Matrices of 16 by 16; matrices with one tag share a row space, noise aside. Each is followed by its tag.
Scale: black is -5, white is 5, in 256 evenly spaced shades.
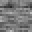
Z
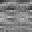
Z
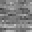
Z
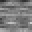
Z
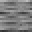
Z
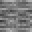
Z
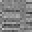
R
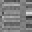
R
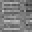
R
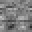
Z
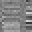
R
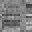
R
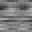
Z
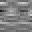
Z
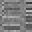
R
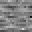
Z
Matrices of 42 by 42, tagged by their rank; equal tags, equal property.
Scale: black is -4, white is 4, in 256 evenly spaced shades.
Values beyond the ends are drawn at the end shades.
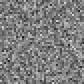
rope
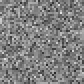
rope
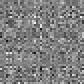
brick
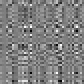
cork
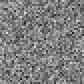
rope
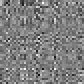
brick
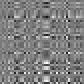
cork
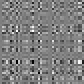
cork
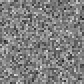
rope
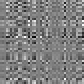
cork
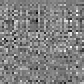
brick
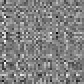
brick
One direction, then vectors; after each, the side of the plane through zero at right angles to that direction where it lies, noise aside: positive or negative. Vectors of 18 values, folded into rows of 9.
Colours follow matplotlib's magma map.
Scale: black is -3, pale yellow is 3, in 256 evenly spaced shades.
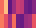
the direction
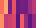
positive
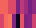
positive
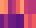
positive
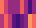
positive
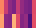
positive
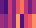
negative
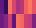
negative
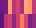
negative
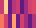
positive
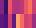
negative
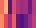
positive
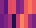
negative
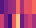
negative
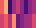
positive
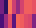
negative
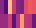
negative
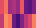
positive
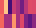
positive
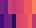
negative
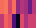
positive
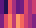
negative
